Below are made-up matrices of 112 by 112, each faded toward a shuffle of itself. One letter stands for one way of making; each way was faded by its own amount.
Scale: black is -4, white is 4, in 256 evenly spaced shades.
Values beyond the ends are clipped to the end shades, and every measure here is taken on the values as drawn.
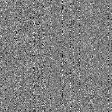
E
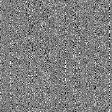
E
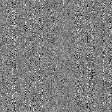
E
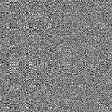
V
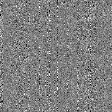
E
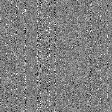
E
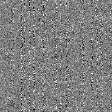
E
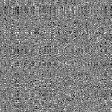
V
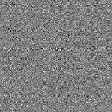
V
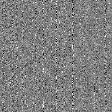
E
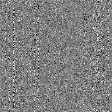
E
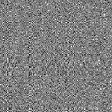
V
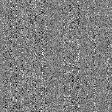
E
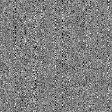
E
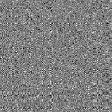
V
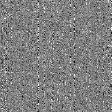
E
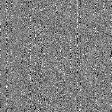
E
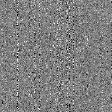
E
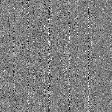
E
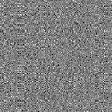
V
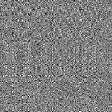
V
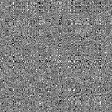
V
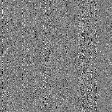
E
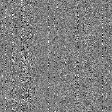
E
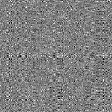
V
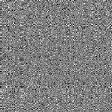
V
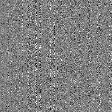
E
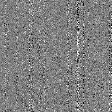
E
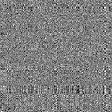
V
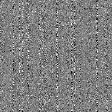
E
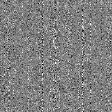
E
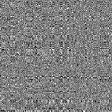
V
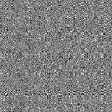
V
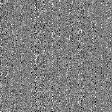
E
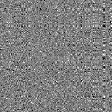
V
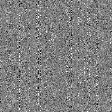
E
